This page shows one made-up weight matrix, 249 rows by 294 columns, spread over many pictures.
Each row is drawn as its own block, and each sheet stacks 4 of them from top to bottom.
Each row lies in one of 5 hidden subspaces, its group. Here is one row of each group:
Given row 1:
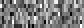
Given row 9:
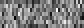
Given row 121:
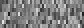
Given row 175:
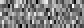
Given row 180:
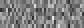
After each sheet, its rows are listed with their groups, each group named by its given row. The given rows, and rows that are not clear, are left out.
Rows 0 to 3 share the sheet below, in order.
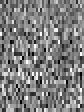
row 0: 1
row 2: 9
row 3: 175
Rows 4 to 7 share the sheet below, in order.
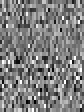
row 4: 175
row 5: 9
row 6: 175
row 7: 1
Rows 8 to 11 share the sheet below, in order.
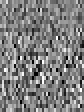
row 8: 1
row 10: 180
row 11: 175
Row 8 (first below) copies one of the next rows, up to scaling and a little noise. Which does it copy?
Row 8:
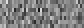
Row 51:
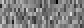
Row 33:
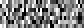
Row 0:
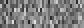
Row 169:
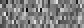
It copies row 33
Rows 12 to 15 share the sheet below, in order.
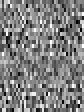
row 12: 121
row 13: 9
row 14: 180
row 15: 175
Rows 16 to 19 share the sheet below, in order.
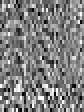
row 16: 175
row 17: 175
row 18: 175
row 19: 175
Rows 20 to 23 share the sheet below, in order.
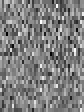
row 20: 121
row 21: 9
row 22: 121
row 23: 1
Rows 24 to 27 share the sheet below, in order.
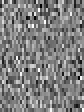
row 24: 1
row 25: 175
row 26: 175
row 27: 121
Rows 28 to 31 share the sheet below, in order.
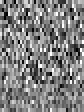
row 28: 180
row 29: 121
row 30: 121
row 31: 9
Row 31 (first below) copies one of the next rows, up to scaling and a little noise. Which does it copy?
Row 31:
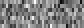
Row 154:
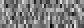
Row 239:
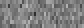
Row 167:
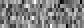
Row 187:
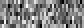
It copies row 167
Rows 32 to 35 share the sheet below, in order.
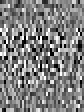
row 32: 175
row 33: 1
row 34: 1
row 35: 175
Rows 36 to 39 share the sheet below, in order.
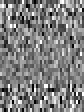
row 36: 9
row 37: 180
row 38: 180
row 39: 180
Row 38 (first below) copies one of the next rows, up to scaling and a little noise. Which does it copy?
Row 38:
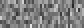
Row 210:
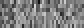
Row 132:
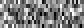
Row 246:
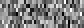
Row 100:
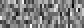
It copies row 100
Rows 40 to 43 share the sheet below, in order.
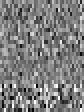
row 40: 9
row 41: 180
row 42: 180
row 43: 1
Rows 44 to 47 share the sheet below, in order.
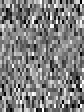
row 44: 9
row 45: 1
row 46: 121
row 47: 175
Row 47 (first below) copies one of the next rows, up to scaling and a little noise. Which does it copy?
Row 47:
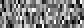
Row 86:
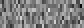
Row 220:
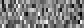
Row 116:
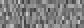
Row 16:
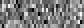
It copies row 86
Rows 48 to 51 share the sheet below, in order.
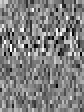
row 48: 121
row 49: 180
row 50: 9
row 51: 1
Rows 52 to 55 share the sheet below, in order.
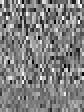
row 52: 175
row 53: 121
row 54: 121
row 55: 121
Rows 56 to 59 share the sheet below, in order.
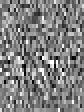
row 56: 180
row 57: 175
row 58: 175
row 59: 180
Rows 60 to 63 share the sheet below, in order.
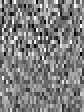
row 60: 1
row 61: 1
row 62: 121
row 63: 180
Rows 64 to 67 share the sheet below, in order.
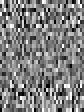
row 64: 175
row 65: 175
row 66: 180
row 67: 180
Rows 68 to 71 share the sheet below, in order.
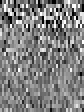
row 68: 180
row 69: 121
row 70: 9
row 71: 121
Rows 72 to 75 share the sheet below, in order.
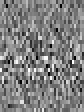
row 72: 9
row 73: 121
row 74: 175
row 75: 175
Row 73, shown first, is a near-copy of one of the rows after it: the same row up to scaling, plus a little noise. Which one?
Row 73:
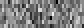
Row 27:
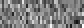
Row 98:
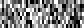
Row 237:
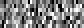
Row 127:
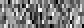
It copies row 127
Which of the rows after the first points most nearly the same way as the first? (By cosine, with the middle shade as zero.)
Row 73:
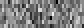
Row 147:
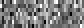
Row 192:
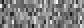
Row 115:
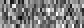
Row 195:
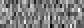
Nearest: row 195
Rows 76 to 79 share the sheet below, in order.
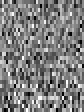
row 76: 1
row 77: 175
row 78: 9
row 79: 180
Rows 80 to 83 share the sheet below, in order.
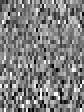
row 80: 121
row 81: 1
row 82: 180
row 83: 1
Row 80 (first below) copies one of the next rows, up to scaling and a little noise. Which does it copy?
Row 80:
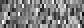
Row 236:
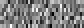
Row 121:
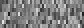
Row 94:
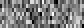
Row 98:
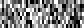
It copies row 121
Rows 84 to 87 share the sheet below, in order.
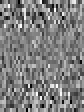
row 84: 175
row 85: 180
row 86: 175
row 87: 121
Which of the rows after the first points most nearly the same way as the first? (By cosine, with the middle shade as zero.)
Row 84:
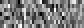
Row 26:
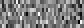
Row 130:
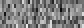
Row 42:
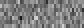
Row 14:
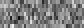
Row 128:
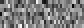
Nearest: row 128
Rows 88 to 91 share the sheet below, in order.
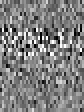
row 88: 180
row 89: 1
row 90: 180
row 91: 1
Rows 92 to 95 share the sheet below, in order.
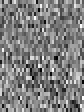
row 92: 1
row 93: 121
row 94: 121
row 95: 121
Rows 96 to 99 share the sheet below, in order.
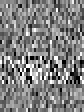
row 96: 9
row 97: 9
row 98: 121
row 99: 121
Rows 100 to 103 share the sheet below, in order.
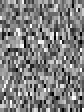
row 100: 180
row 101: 175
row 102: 180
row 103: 180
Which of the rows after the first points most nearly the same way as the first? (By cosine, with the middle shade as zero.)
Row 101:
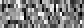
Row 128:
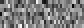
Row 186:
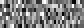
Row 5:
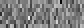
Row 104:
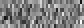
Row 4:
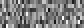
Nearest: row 186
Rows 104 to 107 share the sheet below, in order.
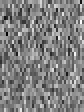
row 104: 9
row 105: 9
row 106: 121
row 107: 175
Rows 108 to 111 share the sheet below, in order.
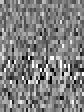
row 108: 175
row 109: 1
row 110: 121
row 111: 180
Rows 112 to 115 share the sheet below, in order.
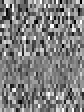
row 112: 9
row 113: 175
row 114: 9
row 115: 180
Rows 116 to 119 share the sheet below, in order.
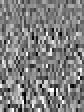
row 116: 175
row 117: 121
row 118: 175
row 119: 175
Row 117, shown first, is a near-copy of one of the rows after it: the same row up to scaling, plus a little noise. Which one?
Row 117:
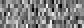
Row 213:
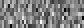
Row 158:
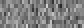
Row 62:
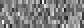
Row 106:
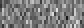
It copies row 158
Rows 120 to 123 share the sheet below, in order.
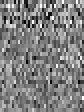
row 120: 9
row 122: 9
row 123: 1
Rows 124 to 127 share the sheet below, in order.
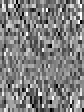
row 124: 175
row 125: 121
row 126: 175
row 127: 121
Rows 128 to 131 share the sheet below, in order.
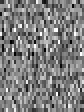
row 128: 175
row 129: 1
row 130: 121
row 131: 9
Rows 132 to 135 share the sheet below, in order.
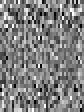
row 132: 180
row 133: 1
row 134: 1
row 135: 1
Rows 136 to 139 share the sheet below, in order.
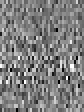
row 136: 1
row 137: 1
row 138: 180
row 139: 180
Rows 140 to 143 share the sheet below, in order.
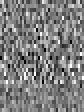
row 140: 175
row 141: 1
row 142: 180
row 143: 9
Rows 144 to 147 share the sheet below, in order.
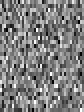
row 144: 175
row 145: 1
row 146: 1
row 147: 1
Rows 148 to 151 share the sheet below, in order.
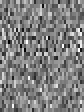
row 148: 180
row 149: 175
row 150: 1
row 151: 1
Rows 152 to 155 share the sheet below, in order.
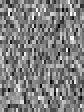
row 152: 180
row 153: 180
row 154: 9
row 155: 175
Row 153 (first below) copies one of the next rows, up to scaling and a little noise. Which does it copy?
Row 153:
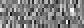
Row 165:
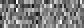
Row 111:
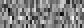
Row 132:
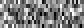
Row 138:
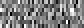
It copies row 138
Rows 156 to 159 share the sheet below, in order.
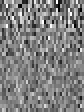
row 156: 9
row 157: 175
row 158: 121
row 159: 175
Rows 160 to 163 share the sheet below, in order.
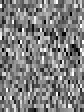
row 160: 1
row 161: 121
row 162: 180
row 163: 9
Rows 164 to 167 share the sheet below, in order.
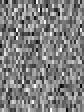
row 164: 1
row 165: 180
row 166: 175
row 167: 9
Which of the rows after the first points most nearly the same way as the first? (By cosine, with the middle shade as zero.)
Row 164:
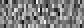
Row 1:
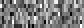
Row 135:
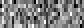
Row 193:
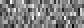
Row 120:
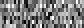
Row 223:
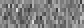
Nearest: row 135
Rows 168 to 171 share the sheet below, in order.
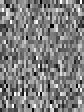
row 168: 9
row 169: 1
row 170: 1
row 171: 1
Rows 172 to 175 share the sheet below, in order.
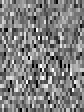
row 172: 1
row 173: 1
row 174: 121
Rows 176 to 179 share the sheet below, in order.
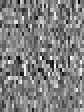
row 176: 180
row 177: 121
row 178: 175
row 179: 1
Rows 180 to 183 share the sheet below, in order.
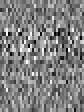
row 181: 9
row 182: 9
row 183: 9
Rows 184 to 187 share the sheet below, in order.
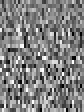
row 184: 175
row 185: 175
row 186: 175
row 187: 9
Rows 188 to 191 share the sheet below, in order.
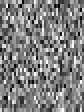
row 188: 9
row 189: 180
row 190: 1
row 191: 180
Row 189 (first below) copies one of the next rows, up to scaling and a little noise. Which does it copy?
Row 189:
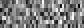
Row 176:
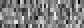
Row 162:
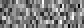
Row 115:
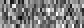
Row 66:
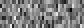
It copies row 162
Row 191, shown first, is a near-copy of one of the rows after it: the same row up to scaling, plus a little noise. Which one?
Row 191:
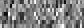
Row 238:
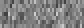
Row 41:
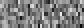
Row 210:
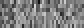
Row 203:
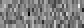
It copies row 238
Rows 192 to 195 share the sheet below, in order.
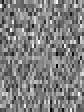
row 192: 1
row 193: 180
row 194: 9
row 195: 9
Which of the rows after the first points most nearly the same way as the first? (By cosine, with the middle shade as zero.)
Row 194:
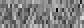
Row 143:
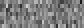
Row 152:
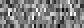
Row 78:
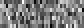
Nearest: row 143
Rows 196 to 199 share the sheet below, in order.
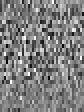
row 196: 121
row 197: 175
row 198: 9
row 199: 180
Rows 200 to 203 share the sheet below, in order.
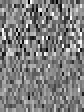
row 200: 121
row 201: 175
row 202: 175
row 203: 180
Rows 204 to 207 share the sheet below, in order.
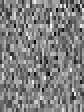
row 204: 9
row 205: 9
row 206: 1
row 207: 180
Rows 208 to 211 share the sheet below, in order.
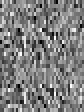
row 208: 1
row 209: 175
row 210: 180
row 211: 175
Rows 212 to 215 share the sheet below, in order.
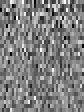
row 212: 180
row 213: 121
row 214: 121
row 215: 9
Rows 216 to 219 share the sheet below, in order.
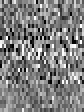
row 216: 1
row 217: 180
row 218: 121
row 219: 121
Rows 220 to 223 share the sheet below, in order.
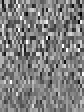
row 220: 175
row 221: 175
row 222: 121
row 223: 9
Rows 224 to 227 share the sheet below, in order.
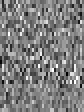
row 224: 175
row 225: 9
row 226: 121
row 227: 9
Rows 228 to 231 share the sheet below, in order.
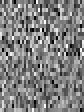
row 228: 1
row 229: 121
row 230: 1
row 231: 1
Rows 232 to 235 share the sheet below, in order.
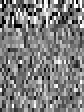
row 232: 1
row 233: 175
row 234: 9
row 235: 1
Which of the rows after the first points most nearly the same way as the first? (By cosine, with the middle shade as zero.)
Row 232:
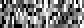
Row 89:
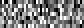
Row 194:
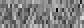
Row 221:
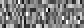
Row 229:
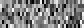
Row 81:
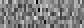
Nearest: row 81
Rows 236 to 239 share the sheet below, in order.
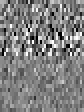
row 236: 121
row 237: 121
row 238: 180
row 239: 9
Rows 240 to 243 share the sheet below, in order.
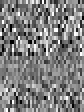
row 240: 121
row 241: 1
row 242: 121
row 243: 180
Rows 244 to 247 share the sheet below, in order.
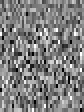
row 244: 175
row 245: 1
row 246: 180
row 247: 1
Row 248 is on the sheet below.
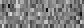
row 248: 175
